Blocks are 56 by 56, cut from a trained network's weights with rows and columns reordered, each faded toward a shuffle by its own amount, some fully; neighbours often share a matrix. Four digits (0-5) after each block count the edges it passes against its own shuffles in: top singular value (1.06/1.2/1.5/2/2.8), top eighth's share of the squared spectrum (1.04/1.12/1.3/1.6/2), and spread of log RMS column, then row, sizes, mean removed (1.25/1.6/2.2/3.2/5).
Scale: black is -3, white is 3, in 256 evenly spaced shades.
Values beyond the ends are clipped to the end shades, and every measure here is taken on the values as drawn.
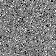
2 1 0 0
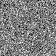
0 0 0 0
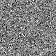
0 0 0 0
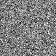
1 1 0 0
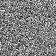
0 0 0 0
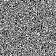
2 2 0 0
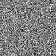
2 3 1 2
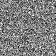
0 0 0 0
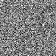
2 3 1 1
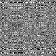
4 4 1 3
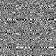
4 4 0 3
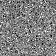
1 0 0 0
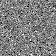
1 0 0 0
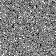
0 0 0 0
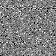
3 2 1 1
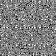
3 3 0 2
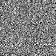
2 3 0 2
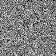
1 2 0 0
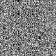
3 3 2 0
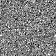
0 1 0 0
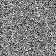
2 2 0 0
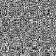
3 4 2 2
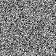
1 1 0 0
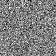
1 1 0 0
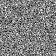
2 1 0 0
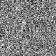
3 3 1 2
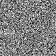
2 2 0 0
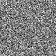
2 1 0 0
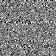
3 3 0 2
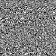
3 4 0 2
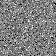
0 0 0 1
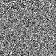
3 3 0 1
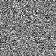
3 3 0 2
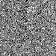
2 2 0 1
